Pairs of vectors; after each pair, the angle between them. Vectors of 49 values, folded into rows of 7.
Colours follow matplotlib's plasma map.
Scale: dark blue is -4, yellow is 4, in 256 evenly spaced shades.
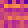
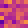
partly opposed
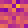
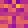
nearly parallel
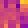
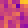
nearly parallel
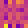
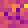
orthogonal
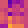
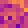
partly opposed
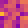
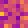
nearly parallel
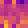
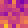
nearly parallel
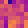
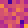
partly aligned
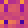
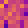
partly aligned
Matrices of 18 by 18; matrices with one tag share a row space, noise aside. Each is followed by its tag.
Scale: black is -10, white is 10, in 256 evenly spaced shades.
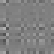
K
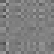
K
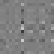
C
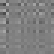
K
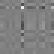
C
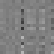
C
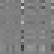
C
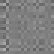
K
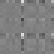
C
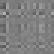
K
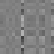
C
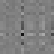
C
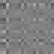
K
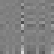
C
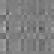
K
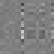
C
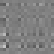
K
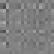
K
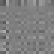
K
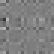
K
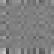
K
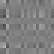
K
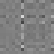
C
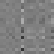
C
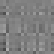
K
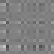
K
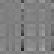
C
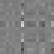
C
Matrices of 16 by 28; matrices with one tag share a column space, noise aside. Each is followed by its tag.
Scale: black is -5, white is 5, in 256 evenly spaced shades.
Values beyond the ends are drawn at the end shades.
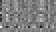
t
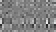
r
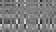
r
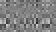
r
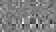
r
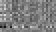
t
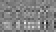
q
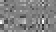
r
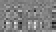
q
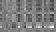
t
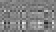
q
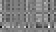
t
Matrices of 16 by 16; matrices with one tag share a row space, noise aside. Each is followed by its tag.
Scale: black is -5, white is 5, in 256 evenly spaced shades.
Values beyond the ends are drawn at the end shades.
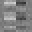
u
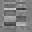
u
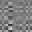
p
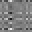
p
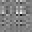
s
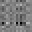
s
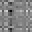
p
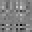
s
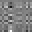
p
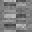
u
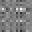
s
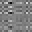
p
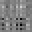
s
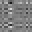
p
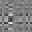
p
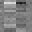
u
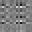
s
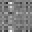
p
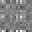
s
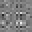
s
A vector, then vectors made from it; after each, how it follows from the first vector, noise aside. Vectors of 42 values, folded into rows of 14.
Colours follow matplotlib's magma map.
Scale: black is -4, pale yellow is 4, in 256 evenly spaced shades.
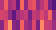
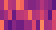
sign-scrambled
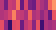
negated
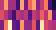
scaled up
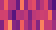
copied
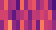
copied
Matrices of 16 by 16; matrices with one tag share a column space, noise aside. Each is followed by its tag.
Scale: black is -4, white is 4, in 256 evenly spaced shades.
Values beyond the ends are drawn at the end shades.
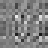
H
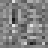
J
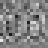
H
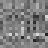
H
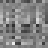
J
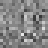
H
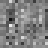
J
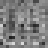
J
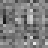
J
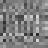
H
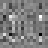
H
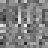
J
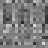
J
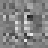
H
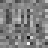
J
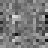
H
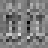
H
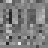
J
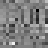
J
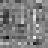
J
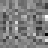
H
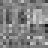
J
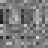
J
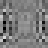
H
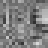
J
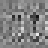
H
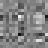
H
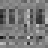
J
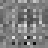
J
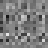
H
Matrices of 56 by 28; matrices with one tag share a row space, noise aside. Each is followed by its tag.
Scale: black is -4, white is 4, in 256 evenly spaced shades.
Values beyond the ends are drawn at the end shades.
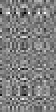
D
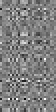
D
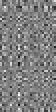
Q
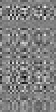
D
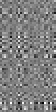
Q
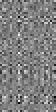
Q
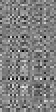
D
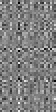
Q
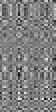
Q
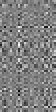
Q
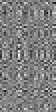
Q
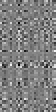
Q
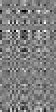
D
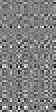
Q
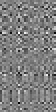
Q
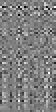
Q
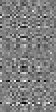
D
